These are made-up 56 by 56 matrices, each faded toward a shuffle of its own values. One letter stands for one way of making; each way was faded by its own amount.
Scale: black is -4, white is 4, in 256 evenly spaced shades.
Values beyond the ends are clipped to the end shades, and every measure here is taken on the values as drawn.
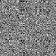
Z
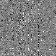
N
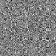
Z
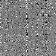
N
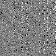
N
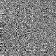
Z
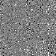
N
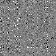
N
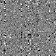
N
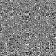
Z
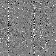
N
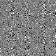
N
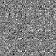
Z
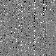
N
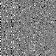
N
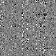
N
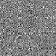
Z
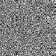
Z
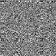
Z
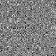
Z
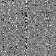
N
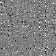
N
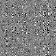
N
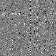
N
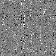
N
